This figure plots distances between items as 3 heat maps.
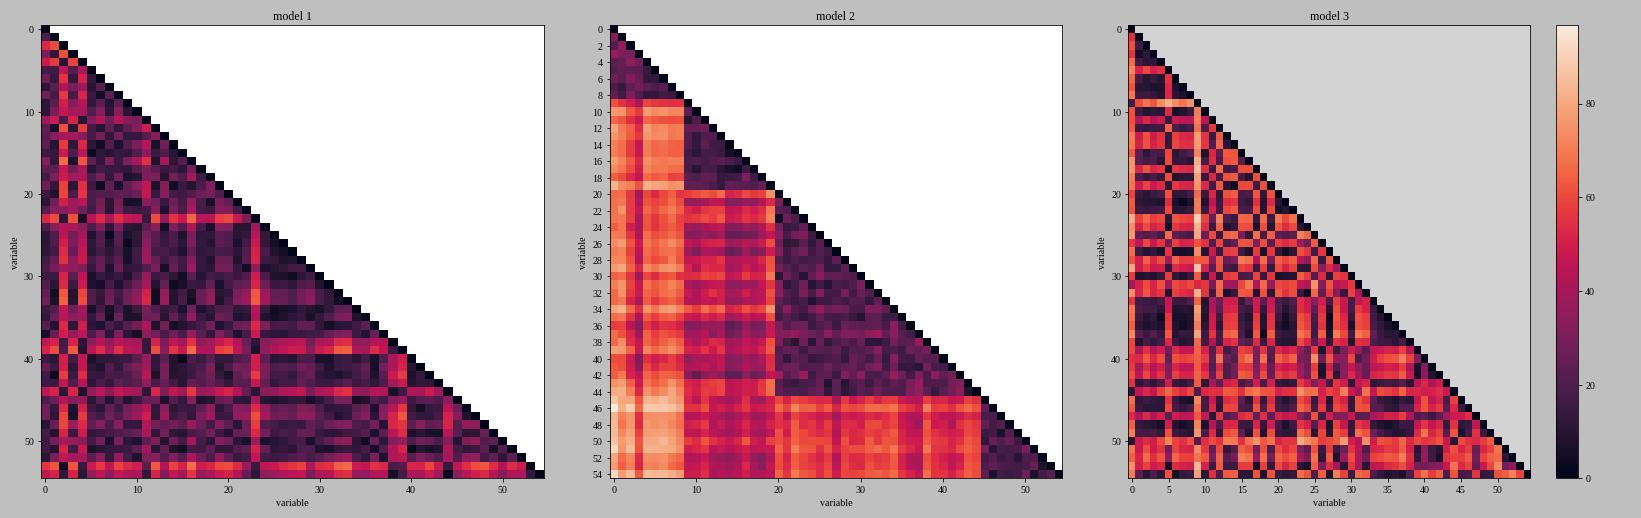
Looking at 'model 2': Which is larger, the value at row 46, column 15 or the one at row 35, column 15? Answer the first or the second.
the first
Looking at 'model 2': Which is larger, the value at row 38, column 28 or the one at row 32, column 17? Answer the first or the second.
the second
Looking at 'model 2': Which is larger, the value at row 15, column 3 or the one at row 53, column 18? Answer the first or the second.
the first
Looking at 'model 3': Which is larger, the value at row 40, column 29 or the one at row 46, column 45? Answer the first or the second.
the first
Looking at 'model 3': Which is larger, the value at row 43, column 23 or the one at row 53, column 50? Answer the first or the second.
the second
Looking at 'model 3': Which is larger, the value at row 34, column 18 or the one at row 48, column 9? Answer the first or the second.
the second
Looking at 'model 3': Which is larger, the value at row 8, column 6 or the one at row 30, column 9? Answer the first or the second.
the second
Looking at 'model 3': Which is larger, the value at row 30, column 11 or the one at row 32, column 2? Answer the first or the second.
the second
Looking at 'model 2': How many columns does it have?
55
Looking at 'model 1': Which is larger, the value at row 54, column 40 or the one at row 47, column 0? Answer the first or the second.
the first
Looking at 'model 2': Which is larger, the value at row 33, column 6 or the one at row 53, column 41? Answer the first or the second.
the first
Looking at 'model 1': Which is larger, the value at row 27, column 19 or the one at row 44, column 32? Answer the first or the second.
the second
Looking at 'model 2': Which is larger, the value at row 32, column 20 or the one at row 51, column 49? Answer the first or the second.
the first
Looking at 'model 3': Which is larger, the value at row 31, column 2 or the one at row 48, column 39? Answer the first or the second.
the first
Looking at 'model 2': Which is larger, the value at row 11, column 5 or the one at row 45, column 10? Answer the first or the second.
the first
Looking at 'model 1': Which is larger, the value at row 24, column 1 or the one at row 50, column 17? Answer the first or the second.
the first
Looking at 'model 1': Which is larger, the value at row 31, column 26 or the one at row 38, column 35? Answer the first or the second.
the second
